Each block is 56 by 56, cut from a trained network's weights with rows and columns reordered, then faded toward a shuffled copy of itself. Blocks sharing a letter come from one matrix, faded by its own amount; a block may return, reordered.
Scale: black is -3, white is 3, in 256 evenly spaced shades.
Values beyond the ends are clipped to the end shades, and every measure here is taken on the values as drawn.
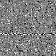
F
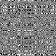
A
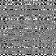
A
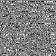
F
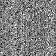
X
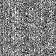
X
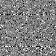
F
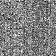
X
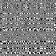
A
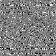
F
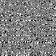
F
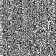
X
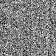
X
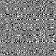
A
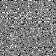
F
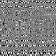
A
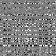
A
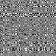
A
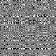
A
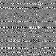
A
